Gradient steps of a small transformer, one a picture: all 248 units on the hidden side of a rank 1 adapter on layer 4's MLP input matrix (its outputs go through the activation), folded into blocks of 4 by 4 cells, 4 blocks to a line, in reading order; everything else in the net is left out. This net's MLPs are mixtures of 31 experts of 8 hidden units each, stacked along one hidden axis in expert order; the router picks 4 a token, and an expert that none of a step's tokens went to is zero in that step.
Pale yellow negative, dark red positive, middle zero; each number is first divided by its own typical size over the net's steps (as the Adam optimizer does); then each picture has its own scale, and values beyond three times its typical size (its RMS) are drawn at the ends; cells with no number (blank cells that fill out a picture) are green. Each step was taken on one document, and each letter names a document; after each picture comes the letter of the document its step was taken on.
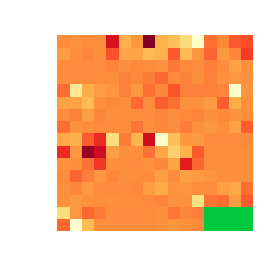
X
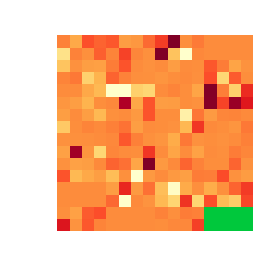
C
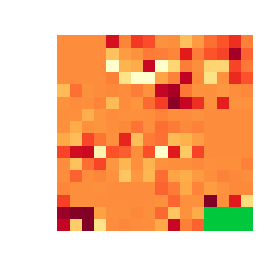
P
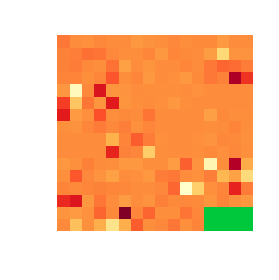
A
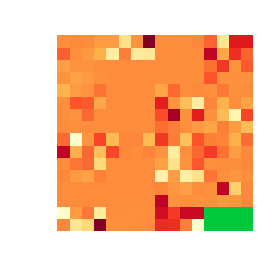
P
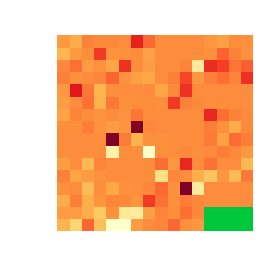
A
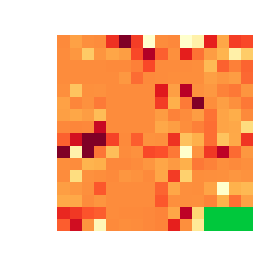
P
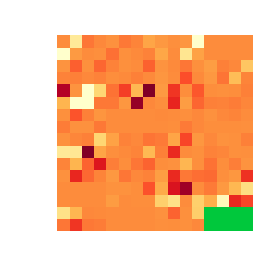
X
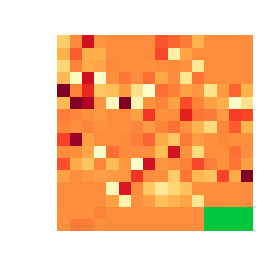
C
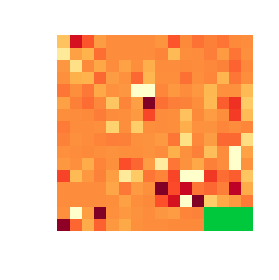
C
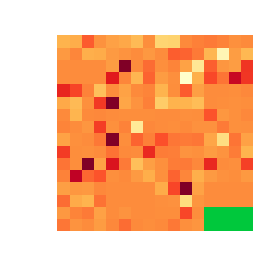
A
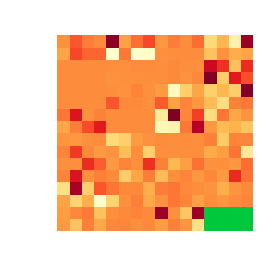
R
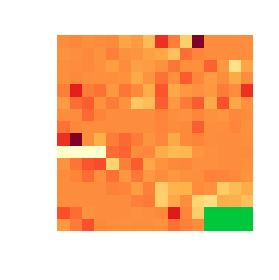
X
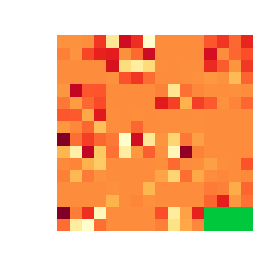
P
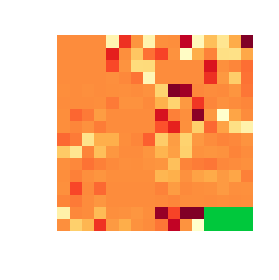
P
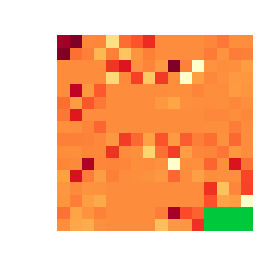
A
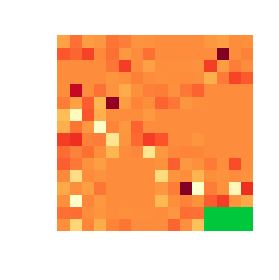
A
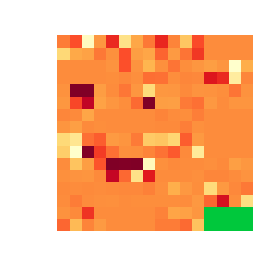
X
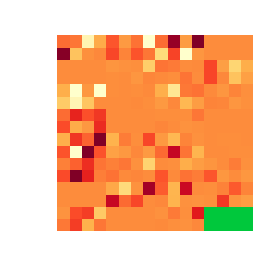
X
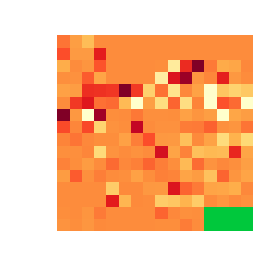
C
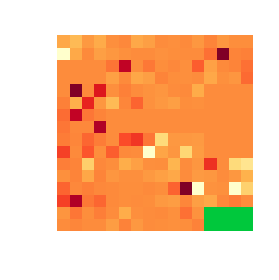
A
